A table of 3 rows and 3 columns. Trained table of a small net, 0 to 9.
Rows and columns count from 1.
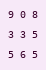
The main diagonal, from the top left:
9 3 5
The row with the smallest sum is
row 2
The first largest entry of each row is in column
1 3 2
